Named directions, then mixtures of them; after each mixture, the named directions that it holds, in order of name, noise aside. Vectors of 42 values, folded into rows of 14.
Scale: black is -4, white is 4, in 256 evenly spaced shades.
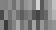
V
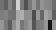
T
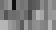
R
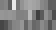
R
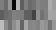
R, T, V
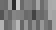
R, T, V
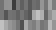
R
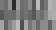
R, T, V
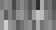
R, V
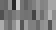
R, T, V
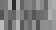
R, T, V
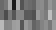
R, T, V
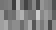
R, T, V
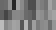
R, T, V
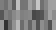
T, V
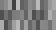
R, T, V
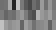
R, T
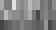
R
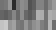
R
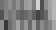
V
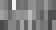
R, V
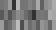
R, T, V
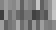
V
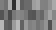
R, T, V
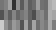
R, V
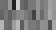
R, T, V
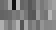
R, T, V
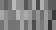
R, T, V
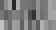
R, T, V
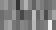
T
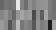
T
